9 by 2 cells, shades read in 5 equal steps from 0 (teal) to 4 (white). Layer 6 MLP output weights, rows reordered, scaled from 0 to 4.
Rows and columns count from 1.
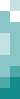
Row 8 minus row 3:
-1 -2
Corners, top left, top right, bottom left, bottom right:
4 3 0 0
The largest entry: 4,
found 2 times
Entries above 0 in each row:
2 2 2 2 2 2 2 1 0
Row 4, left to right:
3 2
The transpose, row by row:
4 2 2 3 3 2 2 1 0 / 3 4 2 2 2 2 1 0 0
